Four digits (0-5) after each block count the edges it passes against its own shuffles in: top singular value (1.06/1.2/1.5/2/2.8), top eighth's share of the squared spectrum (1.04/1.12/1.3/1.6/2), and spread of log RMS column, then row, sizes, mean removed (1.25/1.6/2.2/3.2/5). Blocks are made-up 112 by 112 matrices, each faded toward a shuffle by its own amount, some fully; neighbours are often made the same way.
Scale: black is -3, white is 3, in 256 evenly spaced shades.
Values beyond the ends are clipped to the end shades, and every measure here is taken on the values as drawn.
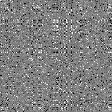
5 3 2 2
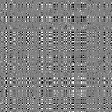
5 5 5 4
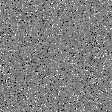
1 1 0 0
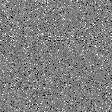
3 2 1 1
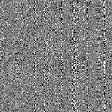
4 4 3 2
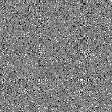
4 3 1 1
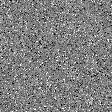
0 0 0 0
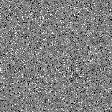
3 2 1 1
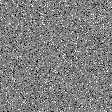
2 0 0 0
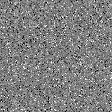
3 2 0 0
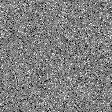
2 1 0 0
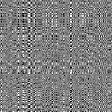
5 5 4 4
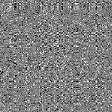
5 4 3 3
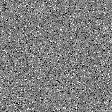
0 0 0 0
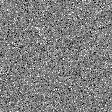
0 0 0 0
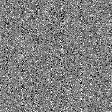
1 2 3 0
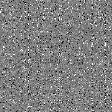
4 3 3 1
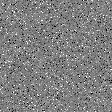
0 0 0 0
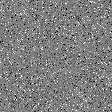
0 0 0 0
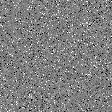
2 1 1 0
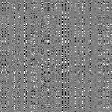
5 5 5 3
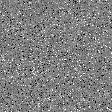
2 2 1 0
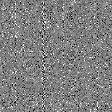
4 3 3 1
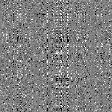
4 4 3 2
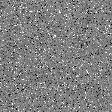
1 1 1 0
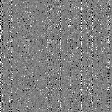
4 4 3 2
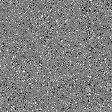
2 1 1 0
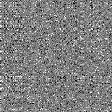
4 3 2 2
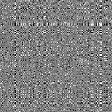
5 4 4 3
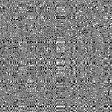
5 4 3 3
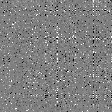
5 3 2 2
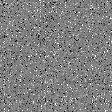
3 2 1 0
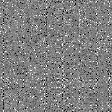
4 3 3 1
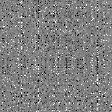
4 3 3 2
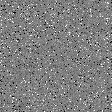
2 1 0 0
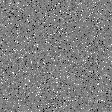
2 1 0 0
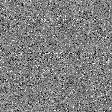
1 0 0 1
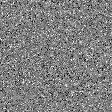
0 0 0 0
